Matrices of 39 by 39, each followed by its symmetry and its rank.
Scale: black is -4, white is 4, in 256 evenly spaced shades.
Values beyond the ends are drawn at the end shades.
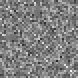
symmetric, full rank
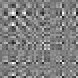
symmetric, rank three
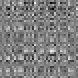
neither, rank three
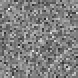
symmetric, full rank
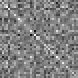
symmetric, rank five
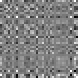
symmetric, rank three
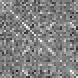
symmetric, rank five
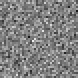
neither, full rank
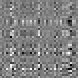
neither, rank three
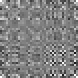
symmetric, rank three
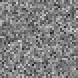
neither, full rank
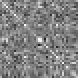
symmetric, rank five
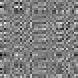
neither, rank three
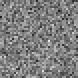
neither, full rank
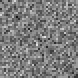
symmetric, full rank
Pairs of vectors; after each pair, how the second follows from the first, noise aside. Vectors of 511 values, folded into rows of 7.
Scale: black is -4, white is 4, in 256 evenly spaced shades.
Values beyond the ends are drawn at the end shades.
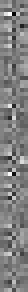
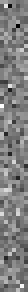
shuffled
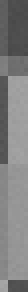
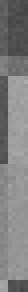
copied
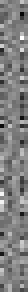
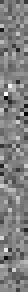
shuffled
